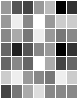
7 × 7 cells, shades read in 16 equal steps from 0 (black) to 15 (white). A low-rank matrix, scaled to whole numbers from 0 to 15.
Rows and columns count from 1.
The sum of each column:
54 60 49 82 63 45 52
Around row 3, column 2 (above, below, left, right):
14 2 8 7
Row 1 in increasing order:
0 3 4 5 9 9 11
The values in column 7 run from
3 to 12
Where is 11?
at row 1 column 5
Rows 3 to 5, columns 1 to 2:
8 10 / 6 2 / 6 8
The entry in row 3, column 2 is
10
